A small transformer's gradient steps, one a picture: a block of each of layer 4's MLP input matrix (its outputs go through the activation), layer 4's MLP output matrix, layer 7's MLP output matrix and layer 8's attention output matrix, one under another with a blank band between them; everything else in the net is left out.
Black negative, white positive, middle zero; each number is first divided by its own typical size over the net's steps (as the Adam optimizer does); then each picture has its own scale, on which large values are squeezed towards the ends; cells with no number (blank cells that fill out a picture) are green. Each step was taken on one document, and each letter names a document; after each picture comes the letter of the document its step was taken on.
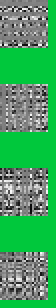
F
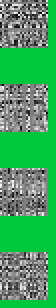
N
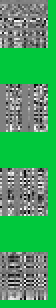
N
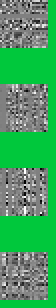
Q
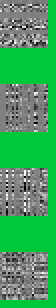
Q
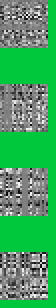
F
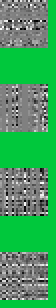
Q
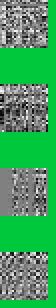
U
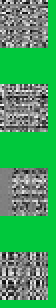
U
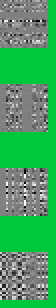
Q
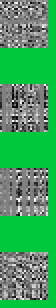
F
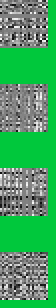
N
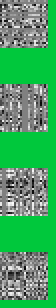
N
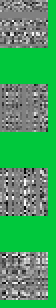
Q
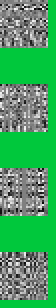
N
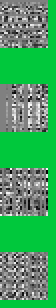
F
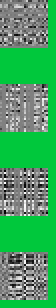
N
